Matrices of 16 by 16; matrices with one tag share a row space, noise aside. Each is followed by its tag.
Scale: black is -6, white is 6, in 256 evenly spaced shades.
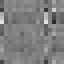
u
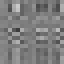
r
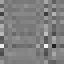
u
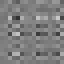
r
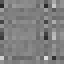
u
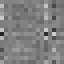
u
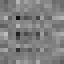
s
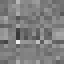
s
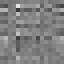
s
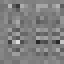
r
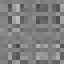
r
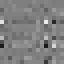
u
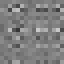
r
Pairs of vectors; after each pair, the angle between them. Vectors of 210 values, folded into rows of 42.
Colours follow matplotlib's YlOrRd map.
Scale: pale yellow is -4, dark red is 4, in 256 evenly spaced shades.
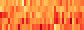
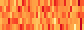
orthogonal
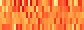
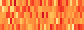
partly aligned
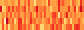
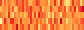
orthogonal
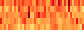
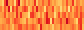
partly opposed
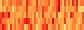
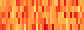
partly aligned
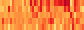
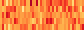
partly aligned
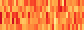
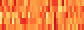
nearly opposite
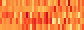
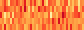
partly opposed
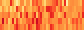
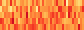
partly aligned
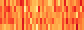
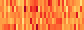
nearly opposite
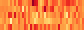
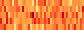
partly opposed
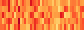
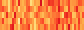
nearly opposite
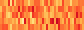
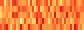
partly aligned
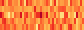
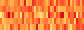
nearly opposite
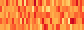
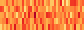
partly aligned
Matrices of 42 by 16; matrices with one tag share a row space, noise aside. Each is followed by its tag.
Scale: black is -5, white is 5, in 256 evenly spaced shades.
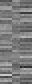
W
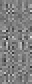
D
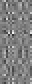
D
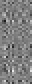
D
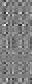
D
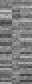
W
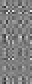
D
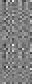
D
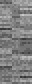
W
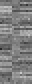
W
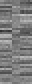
W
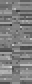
W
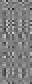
D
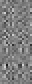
D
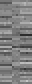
W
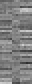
W
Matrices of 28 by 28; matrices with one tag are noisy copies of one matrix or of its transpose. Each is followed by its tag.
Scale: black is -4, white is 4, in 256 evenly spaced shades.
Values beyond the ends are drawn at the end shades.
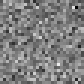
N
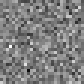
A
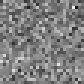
N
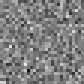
A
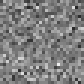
N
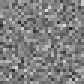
A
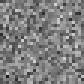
N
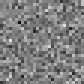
A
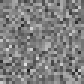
A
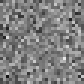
N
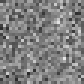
N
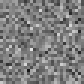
A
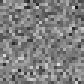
N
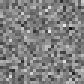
A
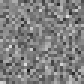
A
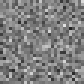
A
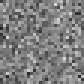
N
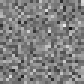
A
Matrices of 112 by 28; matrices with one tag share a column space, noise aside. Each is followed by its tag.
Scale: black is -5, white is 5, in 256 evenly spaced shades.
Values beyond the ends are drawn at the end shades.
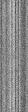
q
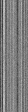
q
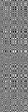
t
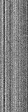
q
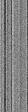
q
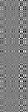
t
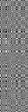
t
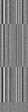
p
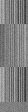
p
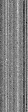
q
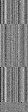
p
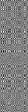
t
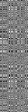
t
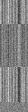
p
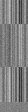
p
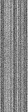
q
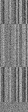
p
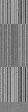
p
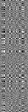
t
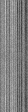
q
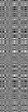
t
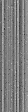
q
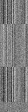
p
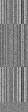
p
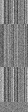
p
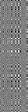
t
